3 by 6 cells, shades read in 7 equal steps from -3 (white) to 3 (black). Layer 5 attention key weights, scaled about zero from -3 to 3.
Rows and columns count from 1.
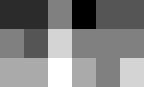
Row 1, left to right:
2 2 0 3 1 1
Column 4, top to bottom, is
3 0 -1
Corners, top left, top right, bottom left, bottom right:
2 1 -1 -2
